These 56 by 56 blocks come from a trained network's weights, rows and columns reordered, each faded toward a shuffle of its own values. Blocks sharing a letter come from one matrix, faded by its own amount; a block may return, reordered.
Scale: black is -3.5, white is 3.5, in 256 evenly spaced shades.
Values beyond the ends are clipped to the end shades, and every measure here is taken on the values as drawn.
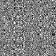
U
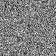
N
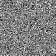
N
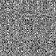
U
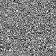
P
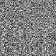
U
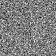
N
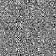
U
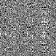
U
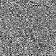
P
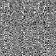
U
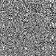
U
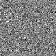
P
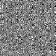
U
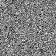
N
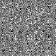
U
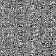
U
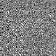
U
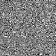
P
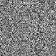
P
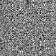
U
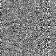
U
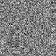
P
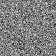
N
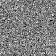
N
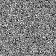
N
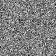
N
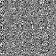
U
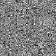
U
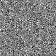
N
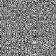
U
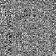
U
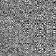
U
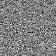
P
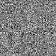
P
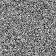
N
